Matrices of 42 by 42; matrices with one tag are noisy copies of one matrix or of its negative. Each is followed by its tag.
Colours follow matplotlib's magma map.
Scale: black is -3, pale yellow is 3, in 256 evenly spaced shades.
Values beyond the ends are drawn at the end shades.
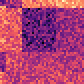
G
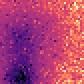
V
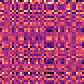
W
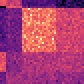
G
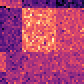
G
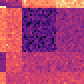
G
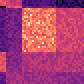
G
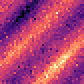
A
